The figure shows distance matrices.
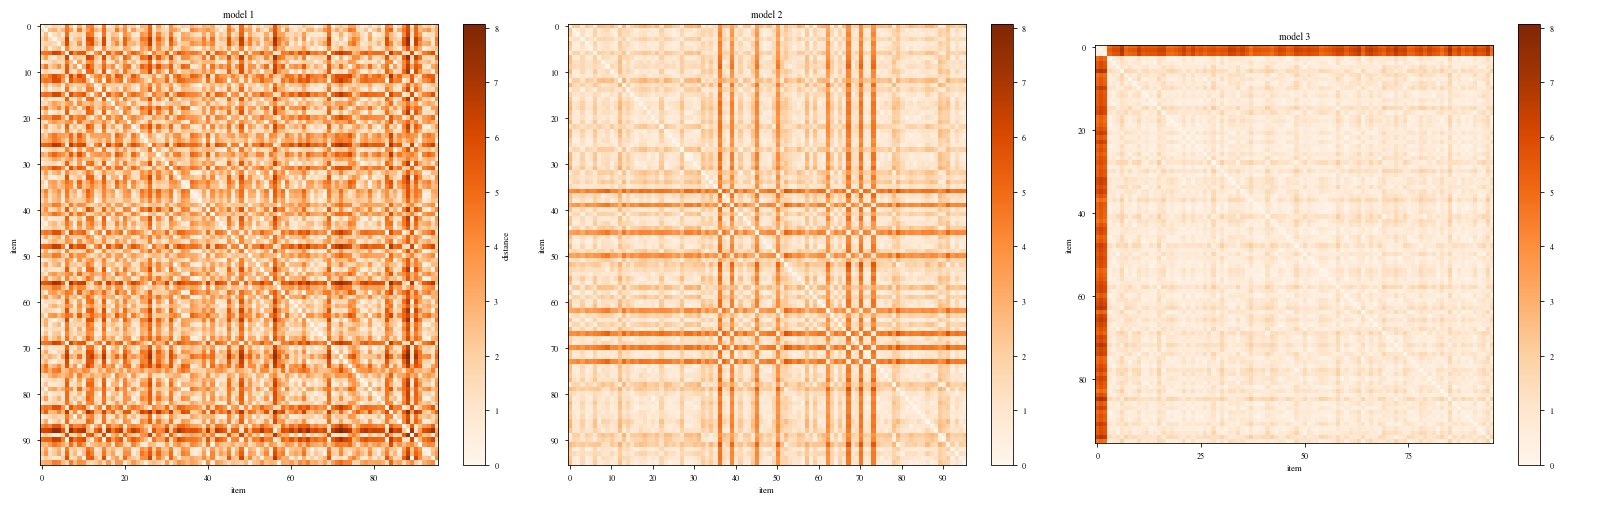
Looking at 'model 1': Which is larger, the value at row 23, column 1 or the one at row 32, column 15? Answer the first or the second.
the second
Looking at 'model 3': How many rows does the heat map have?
96
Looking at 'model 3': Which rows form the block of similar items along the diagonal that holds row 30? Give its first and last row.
3 to 95
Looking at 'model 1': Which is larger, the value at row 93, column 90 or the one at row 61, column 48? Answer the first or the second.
the first
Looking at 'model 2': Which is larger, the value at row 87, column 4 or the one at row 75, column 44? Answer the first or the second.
the second
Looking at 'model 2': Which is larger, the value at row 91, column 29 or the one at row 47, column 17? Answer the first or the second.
the first
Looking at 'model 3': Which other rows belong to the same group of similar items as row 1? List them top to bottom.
0, 2
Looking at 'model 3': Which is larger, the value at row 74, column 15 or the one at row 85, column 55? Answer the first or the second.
the second
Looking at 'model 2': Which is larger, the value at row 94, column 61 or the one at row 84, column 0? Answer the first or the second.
the second
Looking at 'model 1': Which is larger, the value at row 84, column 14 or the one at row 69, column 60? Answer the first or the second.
the second
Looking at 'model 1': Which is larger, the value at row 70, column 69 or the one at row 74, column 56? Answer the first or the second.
the second
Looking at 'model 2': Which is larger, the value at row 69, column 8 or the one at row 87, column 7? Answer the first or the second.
the first
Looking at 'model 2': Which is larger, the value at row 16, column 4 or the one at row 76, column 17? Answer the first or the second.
the second
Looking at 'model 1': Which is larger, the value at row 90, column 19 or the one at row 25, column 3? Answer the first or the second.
the first
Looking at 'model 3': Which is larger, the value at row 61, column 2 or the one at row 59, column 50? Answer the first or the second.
the first
